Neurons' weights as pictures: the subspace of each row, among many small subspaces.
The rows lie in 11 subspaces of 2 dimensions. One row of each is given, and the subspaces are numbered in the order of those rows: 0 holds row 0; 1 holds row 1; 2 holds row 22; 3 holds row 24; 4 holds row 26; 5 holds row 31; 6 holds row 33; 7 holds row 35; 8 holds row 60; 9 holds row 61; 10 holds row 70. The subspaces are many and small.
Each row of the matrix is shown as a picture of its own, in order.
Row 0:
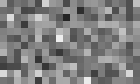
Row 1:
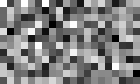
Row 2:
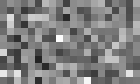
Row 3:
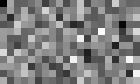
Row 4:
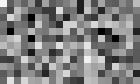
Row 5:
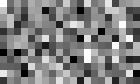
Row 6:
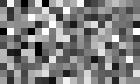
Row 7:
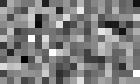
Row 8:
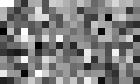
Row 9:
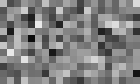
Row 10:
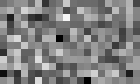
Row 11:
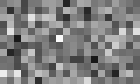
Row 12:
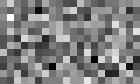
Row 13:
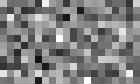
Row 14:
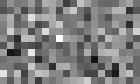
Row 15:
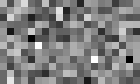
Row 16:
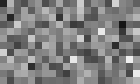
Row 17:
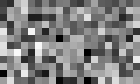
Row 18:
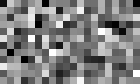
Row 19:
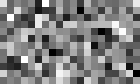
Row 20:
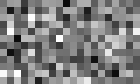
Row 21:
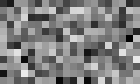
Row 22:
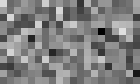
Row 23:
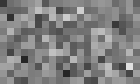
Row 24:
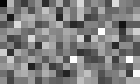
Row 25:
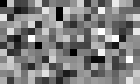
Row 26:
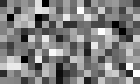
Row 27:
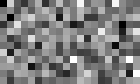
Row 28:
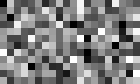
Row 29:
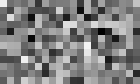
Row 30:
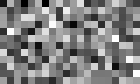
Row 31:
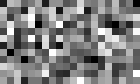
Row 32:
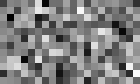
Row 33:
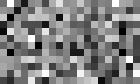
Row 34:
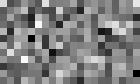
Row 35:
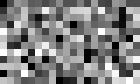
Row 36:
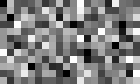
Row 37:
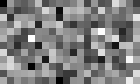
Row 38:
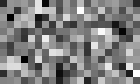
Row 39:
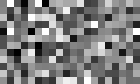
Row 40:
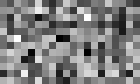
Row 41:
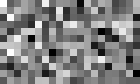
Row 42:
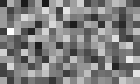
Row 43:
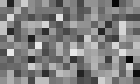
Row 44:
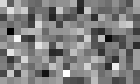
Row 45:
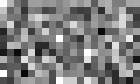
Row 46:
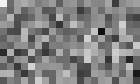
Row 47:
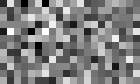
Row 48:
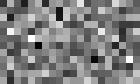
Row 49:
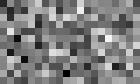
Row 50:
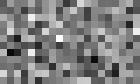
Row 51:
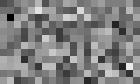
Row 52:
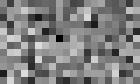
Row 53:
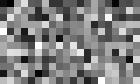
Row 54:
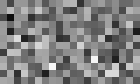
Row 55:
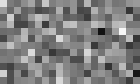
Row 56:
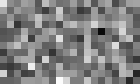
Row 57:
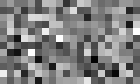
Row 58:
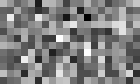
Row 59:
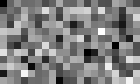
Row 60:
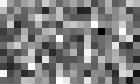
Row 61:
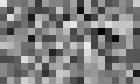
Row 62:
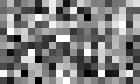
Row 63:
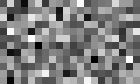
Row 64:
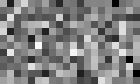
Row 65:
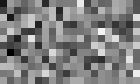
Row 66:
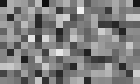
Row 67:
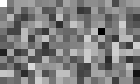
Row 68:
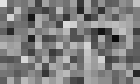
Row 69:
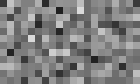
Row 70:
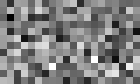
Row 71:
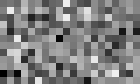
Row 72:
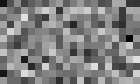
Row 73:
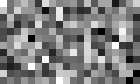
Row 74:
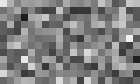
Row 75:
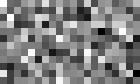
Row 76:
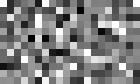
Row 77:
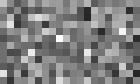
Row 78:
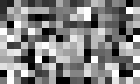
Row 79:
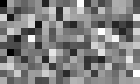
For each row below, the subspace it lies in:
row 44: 10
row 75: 2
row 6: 1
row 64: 6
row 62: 9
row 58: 9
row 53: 6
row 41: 2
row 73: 8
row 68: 9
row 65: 2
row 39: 1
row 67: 6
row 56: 8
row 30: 1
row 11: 5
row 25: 8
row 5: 3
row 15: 7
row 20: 5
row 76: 0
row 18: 5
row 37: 8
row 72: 1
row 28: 3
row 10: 0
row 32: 4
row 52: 8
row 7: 5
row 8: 6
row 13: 0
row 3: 3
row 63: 7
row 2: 0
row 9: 5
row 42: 1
